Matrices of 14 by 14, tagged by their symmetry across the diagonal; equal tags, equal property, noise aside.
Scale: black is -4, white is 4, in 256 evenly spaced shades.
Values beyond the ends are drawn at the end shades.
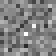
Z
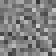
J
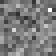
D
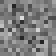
D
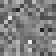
J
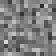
J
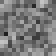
Z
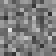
D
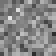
Z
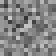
Z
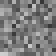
D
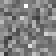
D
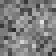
Z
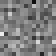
J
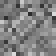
Z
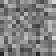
J
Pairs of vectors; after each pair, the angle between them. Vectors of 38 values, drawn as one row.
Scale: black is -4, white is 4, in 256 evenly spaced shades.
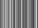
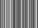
nearly parallel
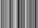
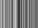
partly aligned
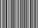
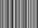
orthogonal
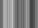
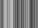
nearly parallel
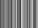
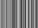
partly opposed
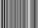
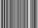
nearly parallel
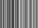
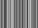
partly opposed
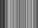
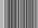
nearly opposite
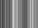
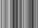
nearly opposite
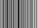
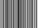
nearly parallel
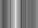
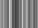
partly opposed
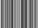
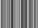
nearly parallel
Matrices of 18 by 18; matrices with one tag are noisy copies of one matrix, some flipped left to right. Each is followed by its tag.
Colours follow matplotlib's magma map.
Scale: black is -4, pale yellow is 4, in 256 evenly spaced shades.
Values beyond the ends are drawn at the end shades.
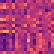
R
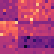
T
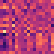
R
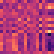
R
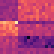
T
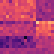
T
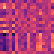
R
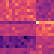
T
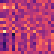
R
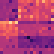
T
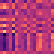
R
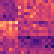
T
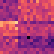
T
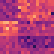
T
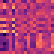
R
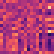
R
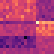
T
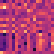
R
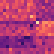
T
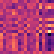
R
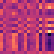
R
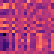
R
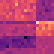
T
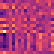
R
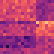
T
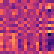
R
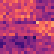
T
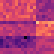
T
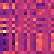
R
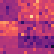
T
